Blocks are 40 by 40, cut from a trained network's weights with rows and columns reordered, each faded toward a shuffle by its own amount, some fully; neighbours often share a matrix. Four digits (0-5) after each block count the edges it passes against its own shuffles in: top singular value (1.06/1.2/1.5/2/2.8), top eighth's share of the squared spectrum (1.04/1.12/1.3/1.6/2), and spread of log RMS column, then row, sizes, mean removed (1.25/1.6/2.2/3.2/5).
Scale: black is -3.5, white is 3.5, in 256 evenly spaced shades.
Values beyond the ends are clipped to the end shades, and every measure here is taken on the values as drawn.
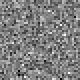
0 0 0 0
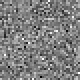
1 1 0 0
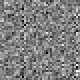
3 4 2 0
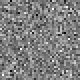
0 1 0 0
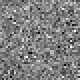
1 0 1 0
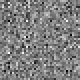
3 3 1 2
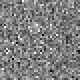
0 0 0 0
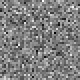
1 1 0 0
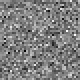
0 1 0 0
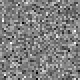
0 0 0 0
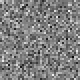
1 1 0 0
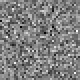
1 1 0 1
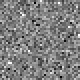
0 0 0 0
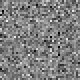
2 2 1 0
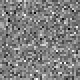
0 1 0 0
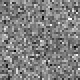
2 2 1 0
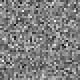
1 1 0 0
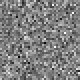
2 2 0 1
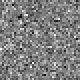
2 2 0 0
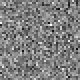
2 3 0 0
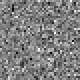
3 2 1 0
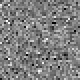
2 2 0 0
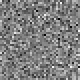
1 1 0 0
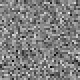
2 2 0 1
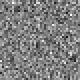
2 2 0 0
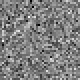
1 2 0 0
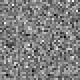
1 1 0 0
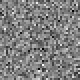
2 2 0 0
